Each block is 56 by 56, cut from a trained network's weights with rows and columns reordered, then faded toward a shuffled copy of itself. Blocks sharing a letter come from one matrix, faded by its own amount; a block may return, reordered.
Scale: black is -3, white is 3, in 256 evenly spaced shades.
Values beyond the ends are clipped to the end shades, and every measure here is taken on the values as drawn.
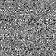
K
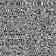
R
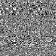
R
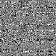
R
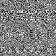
R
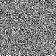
K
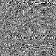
R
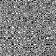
R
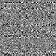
R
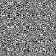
R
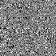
K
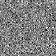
K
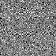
K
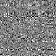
R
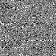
K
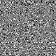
K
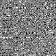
K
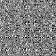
R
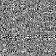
R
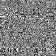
K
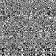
R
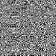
R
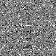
K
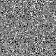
K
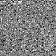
K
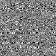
R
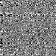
R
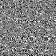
K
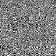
R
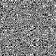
R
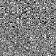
R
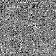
K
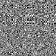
R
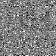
K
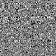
K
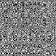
R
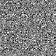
K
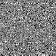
K
